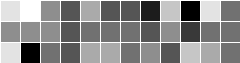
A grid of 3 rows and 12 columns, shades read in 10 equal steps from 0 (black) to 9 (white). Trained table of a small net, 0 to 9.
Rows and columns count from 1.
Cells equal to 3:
7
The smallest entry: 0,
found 2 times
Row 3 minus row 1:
0 -9 -1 0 0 3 1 4 -4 7 -2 0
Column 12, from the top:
4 4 4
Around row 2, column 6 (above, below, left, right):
3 6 4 4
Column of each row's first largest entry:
2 1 1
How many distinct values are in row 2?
4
